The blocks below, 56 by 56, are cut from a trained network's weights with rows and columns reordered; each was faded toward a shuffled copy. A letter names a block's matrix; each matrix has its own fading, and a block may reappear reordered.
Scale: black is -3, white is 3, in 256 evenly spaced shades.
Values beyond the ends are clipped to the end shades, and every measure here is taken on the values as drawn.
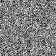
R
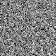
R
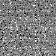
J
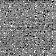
J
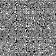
J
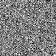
R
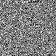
R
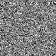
R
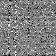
J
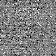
J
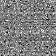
J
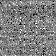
J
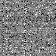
J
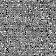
J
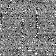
J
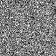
R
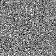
R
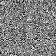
R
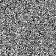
R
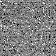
J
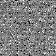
J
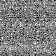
J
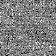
J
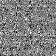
J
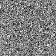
R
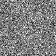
R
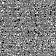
J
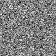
R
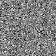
R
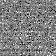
J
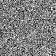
R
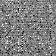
J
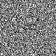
R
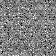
J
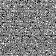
J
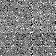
J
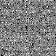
J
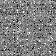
J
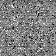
J
